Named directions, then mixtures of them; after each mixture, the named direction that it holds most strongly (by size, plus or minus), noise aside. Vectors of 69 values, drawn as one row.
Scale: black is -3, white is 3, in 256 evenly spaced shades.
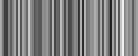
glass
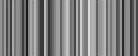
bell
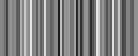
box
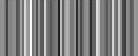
box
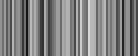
bell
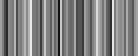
box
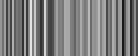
bell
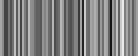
glass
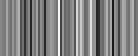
box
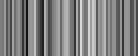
bell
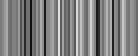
box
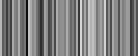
bell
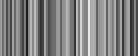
bell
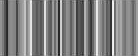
box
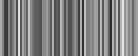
glass
